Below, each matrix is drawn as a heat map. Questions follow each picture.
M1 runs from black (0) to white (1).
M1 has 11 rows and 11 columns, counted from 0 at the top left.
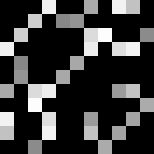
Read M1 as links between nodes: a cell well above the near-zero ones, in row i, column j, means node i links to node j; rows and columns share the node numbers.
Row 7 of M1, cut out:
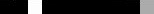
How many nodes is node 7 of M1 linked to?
2
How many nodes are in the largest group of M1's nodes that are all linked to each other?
5
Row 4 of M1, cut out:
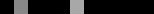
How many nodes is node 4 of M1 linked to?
2
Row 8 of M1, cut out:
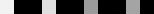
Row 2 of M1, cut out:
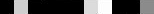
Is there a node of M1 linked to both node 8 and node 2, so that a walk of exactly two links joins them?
yes
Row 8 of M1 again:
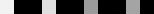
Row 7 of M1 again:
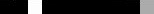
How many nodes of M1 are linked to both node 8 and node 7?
0
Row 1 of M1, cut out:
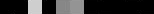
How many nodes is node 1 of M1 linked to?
3
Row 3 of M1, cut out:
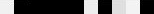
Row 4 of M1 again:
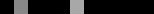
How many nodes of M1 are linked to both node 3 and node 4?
0
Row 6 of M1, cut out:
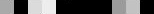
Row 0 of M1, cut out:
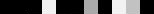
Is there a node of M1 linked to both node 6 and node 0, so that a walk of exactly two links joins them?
yes
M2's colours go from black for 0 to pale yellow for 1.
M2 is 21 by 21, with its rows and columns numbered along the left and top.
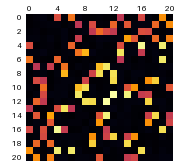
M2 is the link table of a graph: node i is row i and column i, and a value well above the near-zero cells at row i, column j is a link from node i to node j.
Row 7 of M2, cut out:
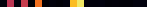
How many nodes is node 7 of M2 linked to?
5
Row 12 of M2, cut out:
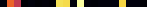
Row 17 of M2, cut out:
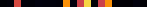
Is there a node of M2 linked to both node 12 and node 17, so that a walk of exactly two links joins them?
yes
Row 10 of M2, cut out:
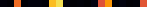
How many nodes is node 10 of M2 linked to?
6
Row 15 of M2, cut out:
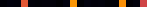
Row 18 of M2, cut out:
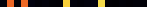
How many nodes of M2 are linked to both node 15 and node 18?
1
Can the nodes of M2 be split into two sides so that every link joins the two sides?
no
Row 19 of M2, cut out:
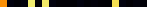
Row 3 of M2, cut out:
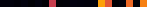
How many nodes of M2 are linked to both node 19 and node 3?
0
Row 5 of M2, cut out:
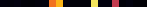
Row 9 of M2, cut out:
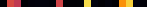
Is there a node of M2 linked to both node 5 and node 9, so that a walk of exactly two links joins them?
yes
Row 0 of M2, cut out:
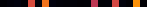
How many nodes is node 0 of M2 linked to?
5
